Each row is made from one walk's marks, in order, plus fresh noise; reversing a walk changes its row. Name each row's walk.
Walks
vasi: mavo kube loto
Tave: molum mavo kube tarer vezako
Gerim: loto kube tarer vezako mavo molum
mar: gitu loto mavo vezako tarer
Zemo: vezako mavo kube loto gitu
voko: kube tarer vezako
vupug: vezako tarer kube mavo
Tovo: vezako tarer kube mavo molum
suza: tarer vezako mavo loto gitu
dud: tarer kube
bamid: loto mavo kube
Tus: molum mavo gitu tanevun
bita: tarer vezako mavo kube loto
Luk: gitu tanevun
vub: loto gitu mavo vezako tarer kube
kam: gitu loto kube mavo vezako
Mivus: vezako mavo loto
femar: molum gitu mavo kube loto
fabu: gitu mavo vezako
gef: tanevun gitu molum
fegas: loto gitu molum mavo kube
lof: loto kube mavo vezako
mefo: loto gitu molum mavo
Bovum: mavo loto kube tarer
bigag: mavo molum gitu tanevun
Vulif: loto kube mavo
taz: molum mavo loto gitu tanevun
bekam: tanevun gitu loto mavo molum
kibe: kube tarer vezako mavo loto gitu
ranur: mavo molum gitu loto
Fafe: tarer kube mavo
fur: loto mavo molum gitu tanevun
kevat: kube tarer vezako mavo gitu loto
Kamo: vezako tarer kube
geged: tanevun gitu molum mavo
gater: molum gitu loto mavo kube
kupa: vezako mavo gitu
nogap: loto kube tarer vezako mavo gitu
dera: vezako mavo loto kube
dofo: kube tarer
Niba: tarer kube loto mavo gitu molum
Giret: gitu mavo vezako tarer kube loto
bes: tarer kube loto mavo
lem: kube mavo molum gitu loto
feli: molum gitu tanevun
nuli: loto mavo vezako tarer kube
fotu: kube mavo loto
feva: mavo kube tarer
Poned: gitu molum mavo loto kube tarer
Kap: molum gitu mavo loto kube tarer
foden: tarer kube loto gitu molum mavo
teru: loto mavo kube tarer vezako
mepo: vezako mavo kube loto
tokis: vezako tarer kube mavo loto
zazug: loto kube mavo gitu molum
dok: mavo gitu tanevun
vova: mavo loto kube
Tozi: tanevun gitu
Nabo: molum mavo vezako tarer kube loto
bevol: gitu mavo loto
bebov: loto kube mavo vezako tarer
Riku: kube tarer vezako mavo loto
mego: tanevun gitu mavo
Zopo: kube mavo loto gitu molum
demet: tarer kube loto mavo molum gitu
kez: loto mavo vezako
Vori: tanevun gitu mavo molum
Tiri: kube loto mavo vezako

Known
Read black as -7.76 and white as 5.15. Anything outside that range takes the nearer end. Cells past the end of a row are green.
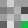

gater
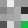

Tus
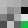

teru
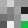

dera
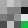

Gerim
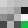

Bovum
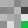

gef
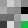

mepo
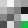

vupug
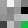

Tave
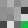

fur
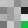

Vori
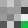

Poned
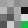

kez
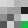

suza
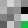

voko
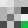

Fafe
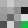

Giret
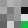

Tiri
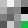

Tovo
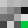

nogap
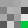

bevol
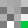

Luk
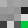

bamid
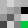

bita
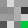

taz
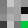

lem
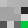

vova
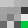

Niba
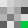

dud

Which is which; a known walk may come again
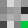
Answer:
femar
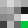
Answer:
dofo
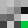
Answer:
bebov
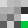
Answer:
bes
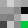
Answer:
kevat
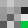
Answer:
Giret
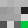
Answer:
vova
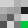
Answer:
suza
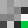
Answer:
Vulif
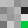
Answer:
Vori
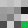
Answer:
demet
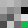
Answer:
teru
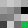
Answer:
kibe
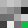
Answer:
Zemo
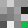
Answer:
dera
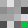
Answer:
Kap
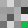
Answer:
fabu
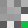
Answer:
mefo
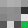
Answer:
zazug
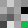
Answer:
Mivus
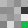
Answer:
bekam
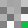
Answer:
Luk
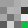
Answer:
bevol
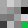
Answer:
Riku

